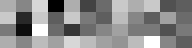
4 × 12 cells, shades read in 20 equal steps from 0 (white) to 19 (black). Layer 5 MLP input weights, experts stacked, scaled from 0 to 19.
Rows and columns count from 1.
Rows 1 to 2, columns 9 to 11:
6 4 13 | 9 12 7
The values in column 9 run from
5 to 10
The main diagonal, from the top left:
6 16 0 7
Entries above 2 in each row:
12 12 11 11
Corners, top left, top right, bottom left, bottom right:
6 12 6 12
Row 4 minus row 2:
2 -7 1 -5 -1 -5 -5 3 -4 -12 2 1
